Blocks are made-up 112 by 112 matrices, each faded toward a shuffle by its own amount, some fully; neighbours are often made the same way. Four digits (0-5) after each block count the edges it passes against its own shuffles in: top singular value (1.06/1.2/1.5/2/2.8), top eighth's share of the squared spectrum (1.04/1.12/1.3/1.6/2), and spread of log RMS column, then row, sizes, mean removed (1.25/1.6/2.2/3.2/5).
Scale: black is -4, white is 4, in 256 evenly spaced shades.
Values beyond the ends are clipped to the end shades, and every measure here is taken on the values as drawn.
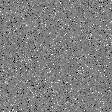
0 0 0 0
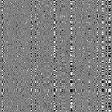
5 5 4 3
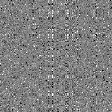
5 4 3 2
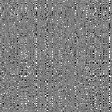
5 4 3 2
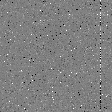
4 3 1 0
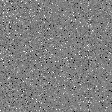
3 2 1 0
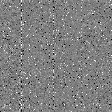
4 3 2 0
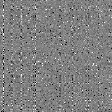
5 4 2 2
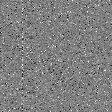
3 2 1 0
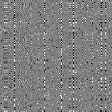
5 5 3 2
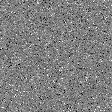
0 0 0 0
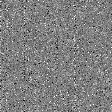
1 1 2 0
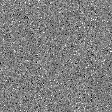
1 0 2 0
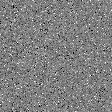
0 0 0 0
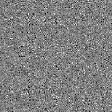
4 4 2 2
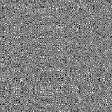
4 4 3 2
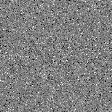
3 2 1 1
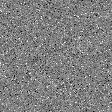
0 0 0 0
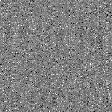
4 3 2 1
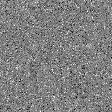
3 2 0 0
